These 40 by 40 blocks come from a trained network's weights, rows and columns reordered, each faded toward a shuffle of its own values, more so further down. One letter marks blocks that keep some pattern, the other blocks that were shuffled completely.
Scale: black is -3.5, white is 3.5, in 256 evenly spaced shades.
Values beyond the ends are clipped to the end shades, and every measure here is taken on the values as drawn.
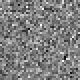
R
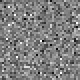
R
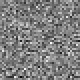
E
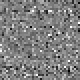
E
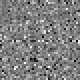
E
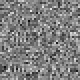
E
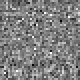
E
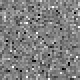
R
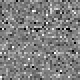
E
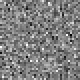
R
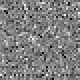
E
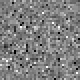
E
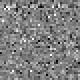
E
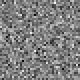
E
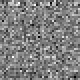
E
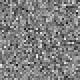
R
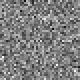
E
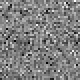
E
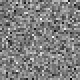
R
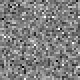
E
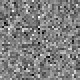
E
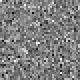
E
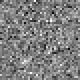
E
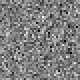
R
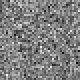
R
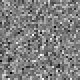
R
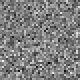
R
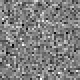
R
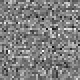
E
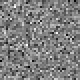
R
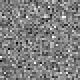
R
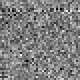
E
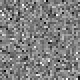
R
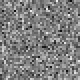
R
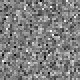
E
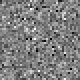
R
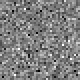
E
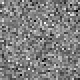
R
